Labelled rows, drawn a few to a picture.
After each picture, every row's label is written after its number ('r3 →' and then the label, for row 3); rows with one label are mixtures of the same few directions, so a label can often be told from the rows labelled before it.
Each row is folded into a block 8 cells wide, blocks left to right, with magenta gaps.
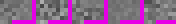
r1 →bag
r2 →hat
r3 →bag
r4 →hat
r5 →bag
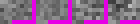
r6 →bag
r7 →hat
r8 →bag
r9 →bag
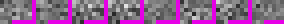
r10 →bag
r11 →bag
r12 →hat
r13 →hat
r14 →bag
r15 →bag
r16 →bag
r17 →hat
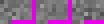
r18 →bag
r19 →hat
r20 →bag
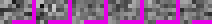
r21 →bag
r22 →hat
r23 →hat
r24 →bag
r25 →bag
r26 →bag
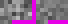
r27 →bag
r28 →bag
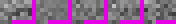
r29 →hat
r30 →bag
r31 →hat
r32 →hat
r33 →bag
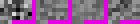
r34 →bag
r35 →bag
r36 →bag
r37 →bag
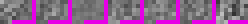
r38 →bag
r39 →hat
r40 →bag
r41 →hat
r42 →bag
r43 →hat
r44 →hat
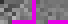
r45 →bag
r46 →bag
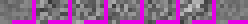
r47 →bag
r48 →bag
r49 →hat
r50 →hat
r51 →hat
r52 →bag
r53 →hat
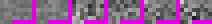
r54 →bag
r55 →bag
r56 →hat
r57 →hat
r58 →bag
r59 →bag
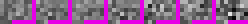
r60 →hat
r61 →bag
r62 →hat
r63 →bag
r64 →hat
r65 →bag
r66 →bag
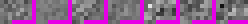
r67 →hat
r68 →hat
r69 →bag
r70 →hat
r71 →hat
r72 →bag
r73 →hat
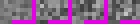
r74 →bag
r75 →hat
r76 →bag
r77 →hat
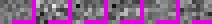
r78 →hat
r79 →hat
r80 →hat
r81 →hat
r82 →bag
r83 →bag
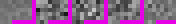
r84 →hat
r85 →bag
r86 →hat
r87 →bag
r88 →hat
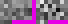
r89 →hat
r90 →hat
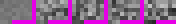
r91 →bag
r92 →hat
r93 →hat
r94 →bag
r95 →hat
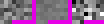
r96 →bag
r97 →bag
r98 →bag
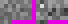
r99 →hat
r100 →hat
